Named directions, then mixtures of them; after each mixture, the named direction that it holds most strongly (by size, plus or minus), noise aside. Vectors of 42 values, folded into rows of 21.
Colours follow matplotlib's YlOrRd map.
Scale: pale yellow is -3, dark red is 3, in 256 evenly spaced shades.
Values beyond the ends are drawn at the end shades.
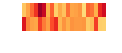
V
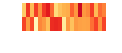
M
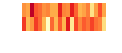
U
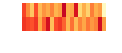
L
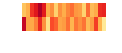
V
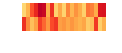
V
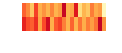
L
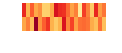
M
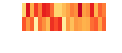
M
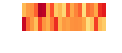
V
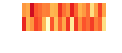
U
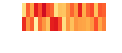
M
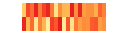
M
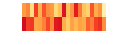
L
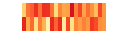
M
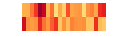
V
